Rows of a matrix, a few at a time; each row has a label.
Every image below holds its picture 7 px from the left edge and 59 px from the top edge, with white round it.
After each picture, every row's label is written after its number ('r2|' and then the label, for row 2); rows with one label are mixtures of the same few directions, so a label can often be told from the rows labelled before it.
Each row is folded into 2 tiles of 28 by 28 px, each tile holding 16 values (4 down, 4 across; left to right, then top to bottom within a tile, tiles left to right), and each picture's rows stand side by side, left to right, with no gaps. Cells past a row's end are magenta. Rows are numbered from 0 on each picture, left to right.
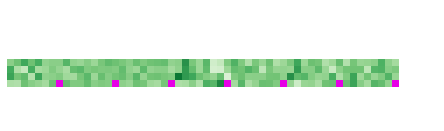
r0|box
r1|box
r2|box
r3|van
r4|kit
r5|van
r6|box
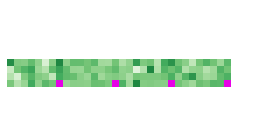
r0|box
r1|box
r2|kit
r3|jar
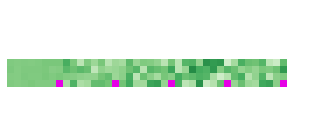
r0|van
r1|kit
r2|box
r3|kit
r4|box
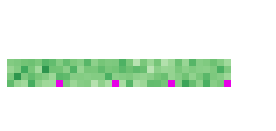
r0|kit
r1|van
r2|kit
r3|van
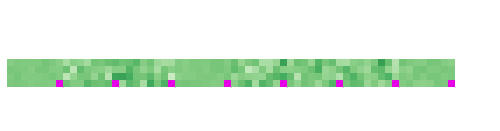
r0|box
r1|van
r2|van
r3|van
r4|kit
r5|kit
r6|box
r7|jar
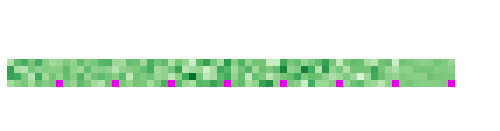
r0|box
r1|box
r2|kit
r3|jar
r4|box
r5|kit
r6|jar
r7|jar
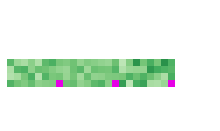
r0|box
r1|box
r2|kit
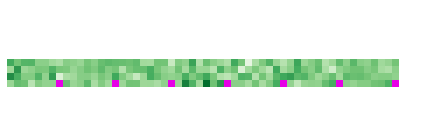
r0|van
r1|van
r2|jar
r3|van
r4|jar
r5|van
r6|van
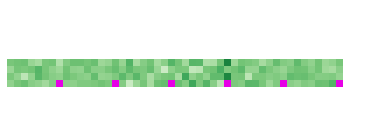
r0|jar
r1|box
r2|van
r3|kit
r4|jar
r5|van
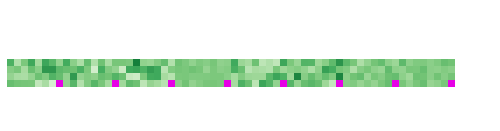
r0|van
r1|kit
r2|jar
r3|kit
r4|kit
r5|kit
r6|jar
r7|box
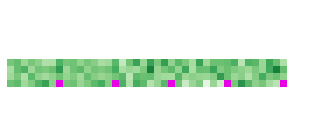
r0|box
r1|box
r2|kit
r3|van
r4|van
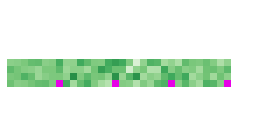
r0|jar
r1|kit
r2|jar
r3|box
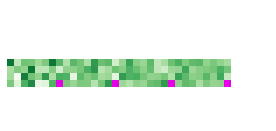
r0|box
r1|kit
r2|van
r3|van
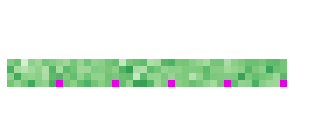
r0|jar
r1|jar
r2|jar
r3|jar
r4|kit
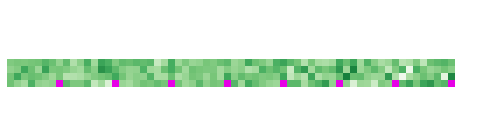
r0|kit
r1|van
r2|box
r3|van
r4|kit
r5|box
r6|van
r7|van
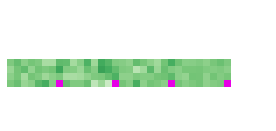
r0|box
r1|van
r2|kit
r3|box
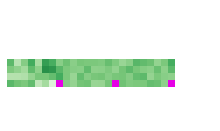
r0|van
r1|box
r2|jar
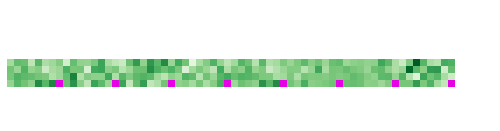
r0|van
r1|box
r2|kit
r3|jar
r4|van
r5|kit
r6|box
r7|jar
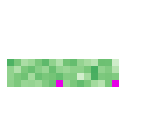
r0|jar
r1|jar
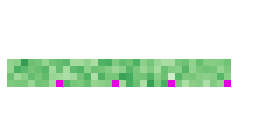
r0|jar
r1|box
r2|van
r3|van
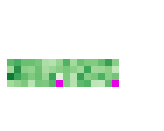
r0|van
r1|box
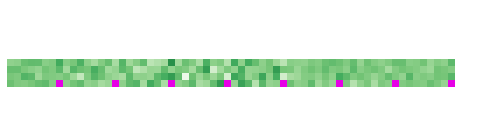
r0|jar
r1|jar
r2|kit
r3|kit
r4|van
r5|van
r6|van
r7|kit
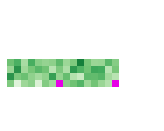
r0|van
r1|jar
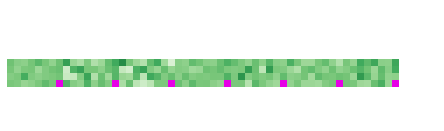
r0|jar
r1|box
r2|jar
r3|kit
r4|kit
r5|jar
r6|jar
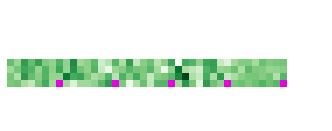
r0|jar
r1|van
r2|van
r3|box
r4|van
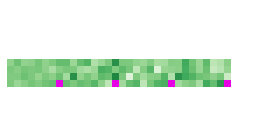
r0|van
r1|kit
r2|kit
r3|van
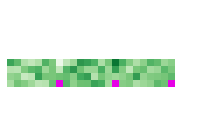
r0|jar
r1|jar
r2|jar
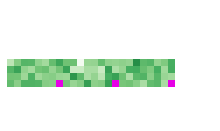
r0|jar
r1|jar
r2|jar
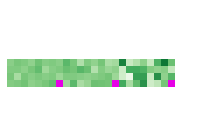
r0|kit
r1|kit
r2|box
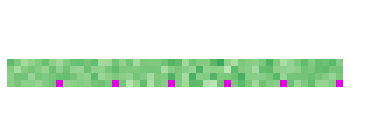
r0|jar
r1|box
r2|van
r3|box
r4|box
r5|kit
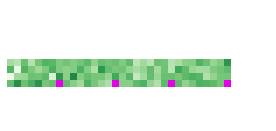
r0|van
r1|kit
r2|jar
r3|jar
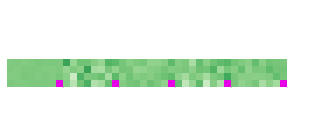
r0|van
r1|box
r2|kit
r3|van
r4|van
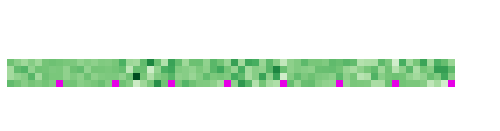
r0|box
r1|box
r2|jar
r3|van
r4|van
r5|kit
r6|jar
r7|van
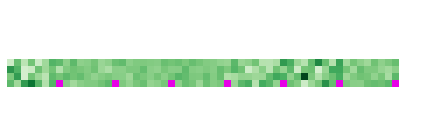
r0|jar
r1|van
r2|box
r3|van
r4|kit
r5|jar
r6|van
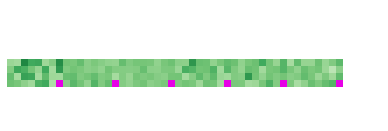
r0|jar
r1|van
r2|box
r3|jar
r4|jar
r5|van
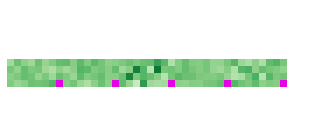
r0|van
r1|jar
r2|kit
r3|van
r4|box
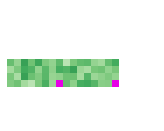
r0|jar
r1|jar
